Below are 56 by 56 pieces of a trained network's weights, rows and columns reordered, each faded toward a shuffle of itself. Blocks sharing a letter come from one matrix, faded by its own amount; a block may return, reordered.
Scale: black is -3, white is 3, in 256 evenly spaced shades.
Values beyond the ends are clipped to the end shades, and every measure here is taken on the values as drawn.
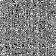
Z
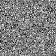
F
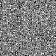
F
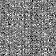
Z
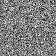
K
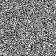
F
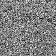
K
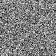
K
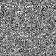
F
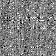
Z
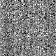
Z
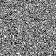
F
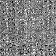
Z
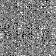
Z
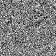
K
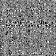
Z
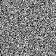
K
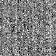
Z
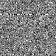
F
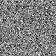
K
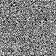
K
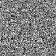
F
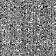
Z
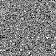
F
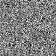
K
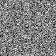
F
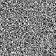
F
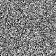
K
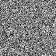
K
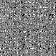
Z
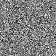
K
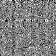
Z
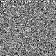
F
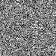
K
